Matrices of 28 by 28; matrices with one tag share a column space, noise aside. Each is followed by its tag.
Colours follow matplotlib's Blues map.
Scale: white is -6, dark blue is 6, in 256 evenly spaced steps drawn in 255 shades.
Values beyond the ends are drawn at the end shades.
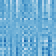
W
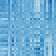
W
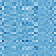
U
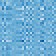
U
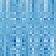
W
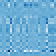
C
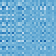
U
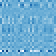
C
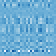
C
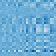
C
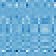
C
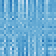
W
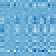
C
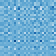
U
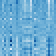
W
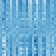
W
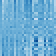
W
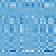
C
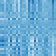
W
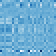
C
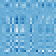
C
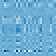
C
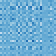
U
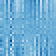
W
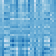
W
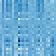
W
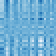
W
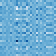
U
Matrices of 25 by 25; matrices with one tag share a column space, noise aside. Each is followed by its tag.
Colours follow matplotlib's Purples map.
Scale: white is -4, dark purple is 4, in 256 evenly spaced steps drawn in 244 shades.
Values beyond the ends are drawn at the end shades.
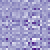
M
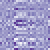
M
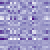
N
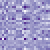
N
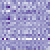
N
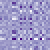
N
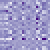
N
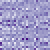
M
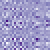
M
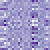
M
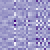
M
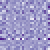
N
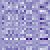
N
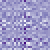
M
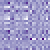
N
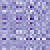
N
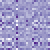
M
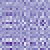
M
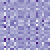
M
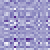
M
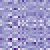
M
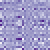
M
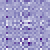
M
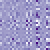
M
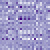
N
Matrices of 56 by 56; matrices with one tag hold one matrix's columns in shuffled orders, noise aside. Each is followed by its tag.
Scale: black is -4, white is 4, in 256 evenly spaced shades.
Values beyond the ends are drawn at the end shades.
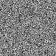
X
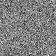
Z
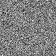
Z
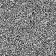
Z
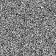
X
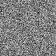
Z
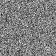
X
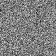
Z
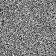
Z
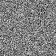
Z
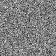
X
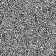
X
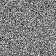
Z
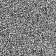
X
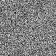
Z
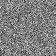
X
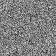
X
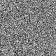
X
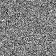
Z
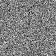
Z
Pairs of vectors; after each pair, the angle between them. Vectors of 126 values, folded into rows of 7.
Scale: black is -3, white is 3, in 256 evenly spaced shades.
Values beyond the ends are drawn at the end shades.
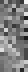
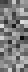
partly aligned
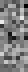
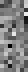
orthogonal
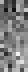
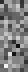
orthogonal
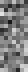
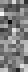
nearly parallel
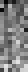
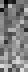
nearly parallel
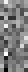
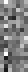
nearly parallel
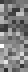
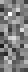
partly opposed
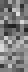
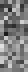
nearly parallel
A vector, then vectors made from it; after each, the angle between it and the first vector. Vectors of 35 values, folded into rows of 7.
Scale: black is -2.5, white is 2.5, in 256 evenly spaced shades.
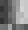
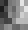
nearly parallel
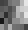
nearly parallel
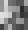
partly opposed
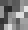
partly aligned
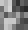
partly opposed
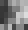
nearly parallel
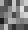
partly aligned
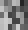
partly opposed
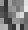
partly aligned
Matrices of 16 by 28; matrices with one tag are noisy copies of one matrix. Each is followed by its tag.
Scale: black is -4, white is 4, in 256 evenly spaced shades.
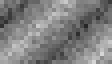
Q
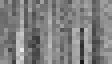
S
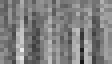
S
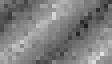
Q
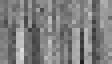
S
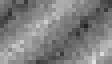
Q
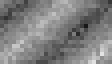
Q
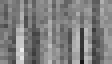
S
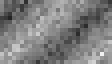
Q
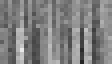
S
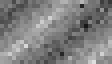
Q
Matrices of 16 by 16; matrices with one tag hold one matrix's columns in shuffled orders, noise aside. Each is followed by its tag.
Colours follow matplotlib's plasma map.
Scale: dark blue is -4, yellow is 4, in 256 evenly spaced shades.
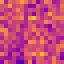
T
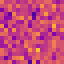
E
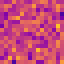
E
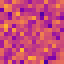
E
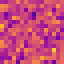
E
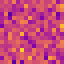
E
